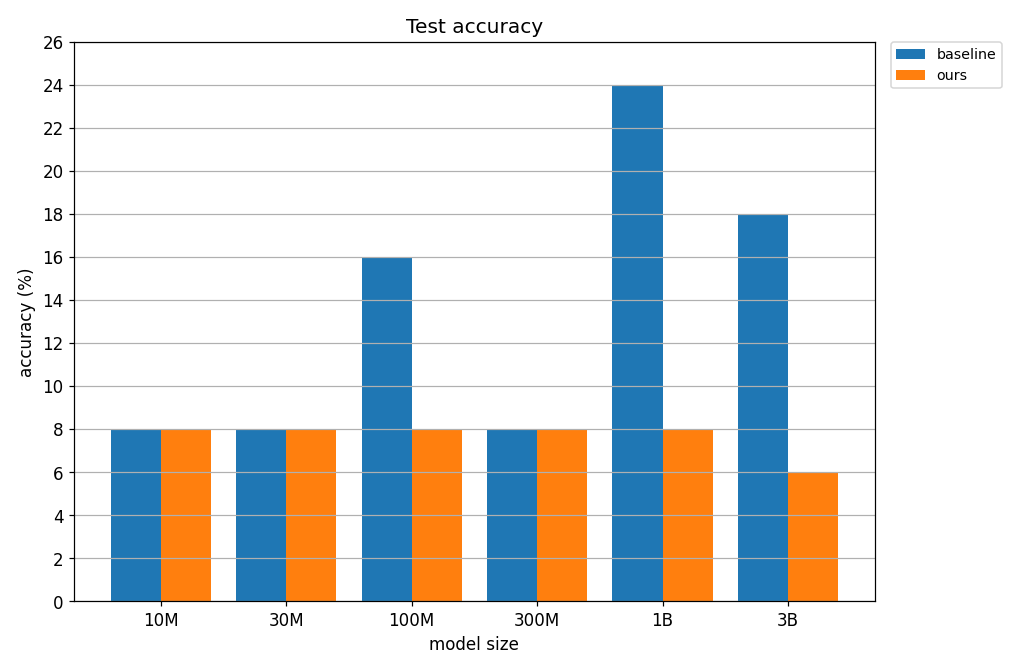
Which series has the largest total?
baseline
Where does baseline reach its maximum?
1B
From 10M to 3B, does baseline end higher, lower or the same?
higher
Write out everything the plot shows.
Title: Test accuracy
x-axis: model size, ticks 10M 30M 100M 300M 1B 3B
y-axis: accuracy (%), ticks 0 2 4 6 8 10 12 14 16 18 20 22 24 26
Legend: baseline, ours
Values:
baseline: 8 8 16 8 24 18
ours: 8 8 8 8 8 6
